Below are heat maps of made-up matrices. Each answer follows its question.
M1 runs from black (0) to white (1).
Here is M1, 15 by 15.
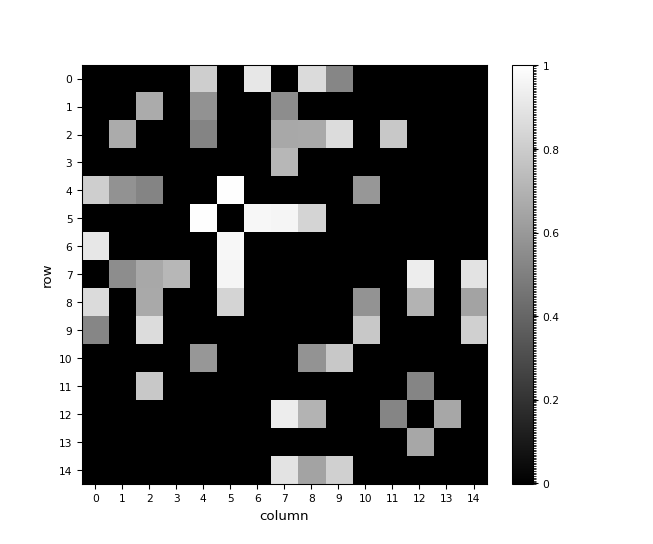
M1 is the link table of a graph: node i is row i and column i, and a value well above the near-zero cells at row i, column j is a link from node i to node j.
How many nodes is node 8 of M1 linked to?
6
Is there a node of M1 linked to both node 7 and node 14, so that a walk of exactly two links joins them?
no
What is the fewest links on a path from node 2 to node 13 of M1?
3
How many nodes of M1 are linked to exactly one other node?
2
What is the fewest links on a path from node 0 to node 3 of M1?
4
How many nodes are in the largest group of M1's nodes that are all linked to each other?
3
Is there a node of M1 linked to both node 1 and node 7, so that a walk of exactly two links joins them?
yes
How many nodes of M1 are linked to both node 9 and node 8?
4
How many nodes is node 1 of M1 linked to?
3
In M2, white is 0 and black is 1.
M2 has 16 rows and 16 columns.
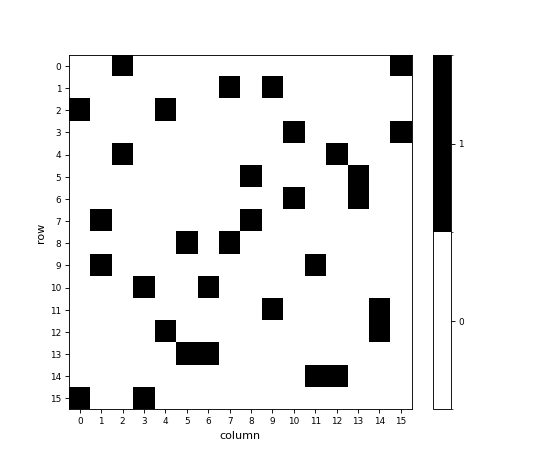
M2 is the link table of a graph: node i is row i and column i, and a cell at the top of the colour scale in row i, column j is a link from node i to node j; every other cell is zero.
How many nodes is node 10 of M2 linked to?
2
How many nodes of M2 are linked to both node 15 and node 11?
0
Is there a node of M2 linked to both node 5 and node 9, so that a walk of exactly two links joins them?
no
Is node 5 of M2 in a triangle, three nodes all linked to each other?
no
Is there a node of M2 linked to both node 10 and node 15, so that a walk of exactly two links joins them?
yes
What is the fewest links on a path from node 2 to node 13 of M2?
6
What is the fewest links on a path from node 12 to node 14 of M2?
1
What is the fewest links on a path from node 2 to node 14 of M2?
3
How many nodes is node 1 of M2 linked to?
2
